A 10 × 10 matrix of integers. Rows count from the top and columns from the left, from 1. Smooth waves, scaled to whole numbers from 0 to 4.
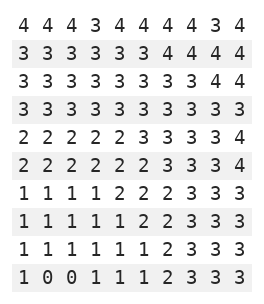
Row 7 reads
1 1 1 1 2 2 2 3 3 3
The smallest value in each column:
1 0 0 1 1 1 2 3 3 3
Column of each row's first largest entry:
1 7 9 1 10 10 8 8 8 8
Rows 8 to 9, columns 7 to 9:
2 3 3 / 2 3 3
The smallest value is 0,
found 2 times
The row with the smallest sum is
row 10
